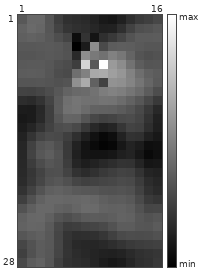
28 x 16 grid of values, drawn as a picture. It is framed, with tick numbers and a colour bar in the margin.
The top left is the calmest part. Values change most from cell to cell in the top middle. Stripes running across repeat 2 times from top to bottom. Overall the values sit about 30% of the way up the scale. In the top middle lies a patch that is rougher than the rest.
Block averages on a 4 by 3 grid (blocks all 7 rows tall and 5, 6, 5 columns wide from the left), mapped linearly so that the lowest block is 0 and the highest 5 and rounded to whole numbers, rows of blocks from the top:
545 | 253 | 310 | 523
